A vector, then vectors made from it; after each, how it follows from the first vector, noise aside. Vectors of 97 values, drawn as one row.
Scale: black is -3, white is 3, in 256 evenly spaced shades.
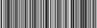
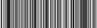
copied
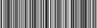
copied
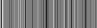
partly zeroed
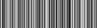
negated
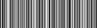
negated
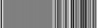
partly zeroed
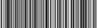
copied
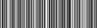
negated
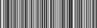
sign-scrambled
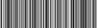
copied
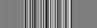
partly zeroed
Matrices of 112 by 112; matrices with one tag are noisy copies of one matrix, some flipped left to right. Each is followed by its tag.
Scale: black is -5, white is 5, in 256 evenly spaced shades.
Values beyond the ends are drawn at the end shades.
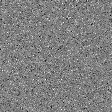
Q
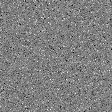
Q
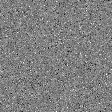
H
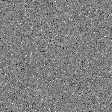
H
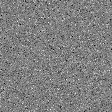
Q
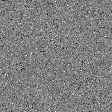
H
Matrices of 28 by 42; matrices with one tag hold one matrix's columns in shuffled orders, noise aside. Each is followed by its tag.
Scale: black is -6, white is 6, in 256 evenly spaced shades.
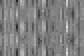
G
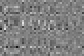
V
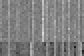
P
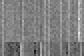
P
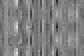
G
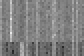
P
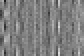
G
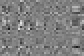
V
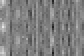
G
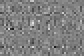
V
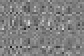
V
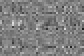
V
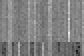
P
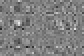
V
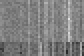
P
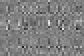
V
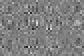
V
